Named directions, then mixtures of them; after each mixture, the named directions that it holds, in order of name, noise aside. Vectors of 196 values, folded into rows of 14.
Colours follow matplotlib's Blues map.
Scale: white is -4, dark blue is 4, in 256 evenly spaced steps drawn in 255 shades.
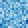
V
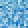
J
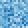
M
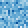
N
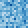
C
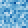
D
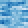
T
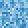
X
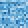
N, T, X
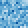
D, N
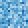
J, T, V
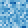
D, X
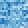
N, T, V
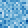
V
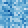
M, T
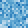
V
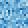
N, V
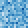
C, J, N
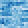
T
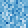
M, N, X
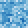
M, T, X
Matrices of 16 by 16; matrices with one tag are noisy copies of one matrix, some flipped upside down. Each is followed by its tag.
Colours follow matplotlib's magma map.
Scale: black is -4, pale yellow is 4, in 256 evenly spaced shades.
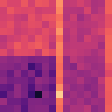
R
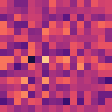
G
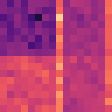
R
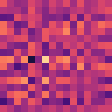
G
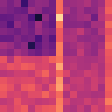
R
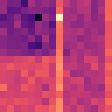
R
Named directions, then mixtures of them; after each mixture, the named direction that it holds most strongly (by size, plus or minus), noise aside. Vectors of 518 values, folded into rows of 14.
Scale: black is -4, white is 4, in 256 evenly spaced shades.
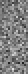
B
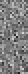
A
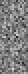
B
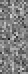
A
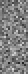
B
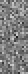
A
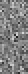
A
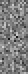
A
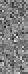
A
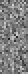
A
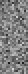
B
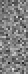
B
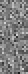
A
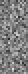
B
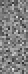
B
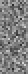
B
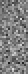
B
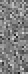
A
